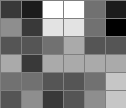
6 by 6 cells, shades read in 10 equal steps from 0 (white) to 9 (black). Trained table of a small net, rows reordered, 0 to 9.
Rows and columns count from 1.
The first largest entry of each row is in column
2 6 1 2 3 3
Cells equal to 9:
1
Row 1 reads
7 8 0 0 5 8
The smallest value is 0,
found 2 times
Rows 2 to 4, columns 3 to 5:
1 1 5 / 5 3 6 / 3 3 3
